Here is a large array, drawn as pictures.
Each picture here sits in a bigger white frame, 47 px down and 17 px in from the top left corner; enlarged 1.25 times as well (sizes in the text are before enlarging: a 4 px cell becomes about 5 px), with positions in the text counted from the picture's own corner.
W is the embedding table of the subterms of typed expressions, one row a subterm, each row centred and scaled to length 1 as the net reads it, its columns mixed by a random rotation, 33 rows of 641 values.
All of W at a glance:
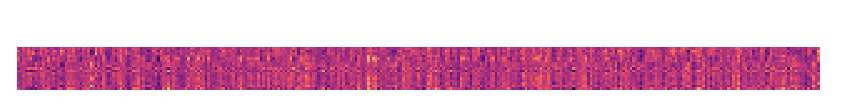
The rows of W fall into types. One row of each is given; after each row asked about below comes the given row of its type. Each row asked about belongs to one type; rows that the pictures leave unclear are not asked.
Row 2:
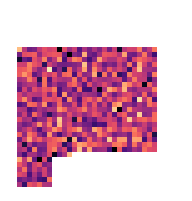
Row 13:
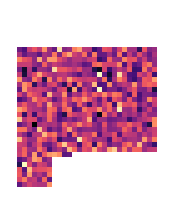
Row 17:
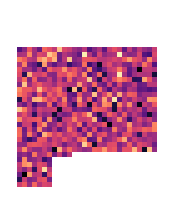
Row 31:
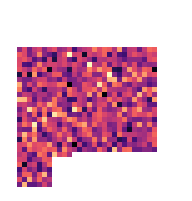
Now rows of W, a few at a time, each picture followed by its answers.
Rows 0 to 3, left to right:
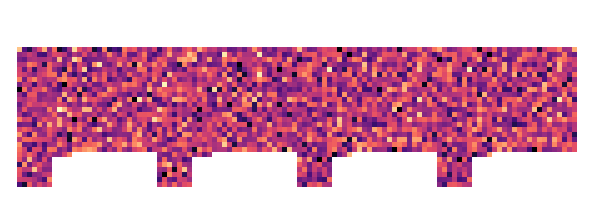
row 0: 2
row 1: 17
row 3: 2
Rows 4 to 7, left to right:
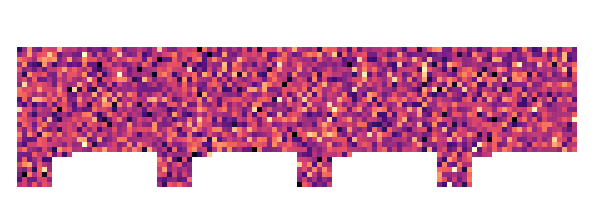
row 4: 17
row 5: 2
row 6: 17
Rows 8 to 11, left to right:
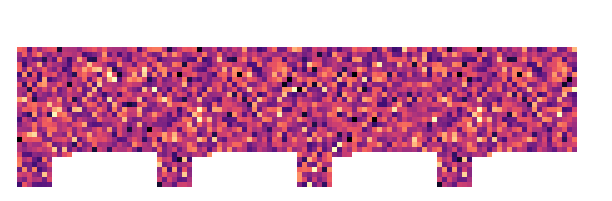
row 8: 31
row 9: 2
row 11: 2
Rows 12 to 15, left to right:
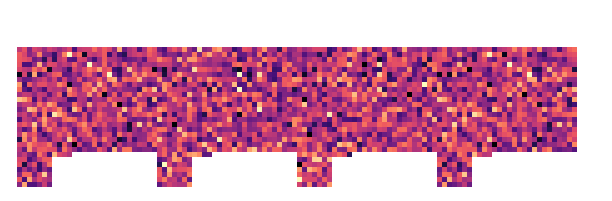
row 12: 31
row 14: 13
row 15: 31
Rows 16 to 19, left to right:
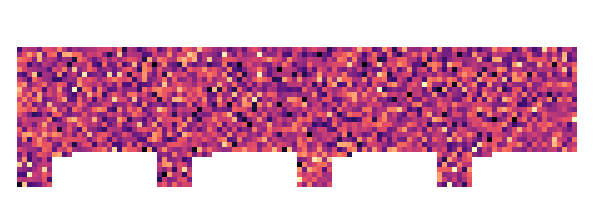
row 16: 17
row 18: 13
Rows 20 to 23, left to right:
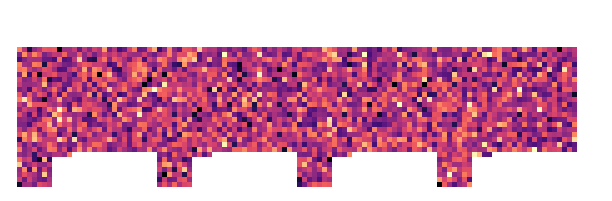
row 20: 2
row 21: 17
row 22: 2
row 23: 13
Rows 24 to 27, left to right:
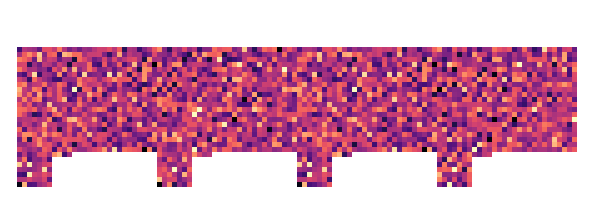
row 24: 17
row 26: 17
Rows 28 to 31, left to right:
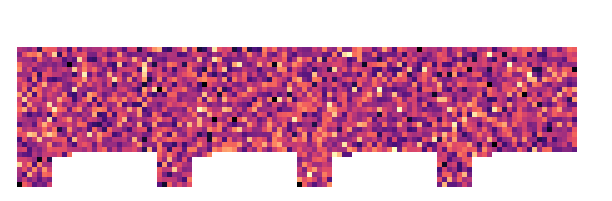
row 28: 17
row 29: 2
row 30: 13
